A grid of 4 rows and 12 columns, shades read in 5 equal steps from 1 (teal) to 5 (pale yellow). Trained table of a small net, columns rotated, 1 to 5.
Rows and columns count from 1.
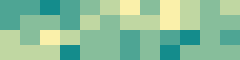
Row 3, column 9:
2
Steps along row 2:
up same down up down up same up down down same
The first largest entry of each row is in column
7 9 3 1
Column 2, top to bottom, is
2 3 3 4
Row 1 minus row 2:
0 -1 -2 0 -1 1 1 -1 0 0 0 1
